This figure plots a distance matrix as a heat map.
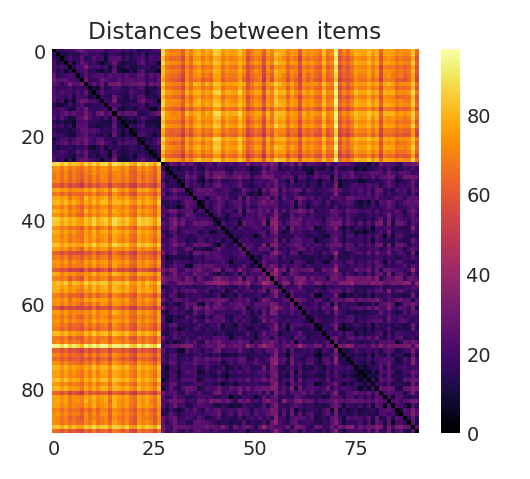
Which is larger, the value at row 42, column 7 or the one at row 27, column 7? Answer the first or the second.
the second
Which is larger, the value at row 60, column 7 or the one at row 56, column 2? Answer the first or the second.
the second
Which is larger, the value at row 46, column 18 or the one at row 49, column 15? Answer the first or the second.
the first
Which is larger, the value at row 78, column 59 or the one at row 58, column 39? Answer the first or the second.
the first
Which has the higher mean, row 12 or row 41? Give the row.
12
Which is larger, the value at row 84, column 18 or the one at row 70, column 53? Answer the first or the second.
the first
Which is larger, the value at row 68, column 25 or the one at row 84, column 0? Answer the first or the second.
the second
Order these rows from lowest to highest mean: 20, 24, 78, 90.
90, 78, 20, 24
